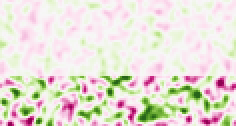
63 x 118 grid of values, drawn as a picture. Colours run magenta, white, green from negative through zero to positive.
Histogram: heavy tails on both sides. Seam: horizontal, 60% of the way down, the top part calmer. Mirror symmetry: none. Grain: blotchy. Stripes: none. Slope: none.
